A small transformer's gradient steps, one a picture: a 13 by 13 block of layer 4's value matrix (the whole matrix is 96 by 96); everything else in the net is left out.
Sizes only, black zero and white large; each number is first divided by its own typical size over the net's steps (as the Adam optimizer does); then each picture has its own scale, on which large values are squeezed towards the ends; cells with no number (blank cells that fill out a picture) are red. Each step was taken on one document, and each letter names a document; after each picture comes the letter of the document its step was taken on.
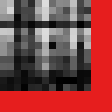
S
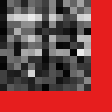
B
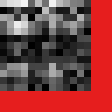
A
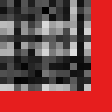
S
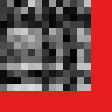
B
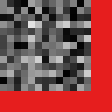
B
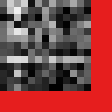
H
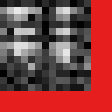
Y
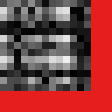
Y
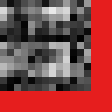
Y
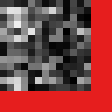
A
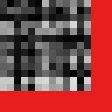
S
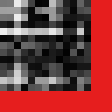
A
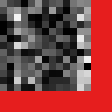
H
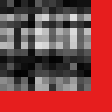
S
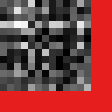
H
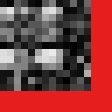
A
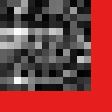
A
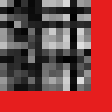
Y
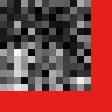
H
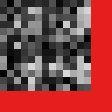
B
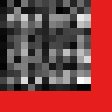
H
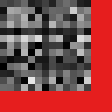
B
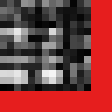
A
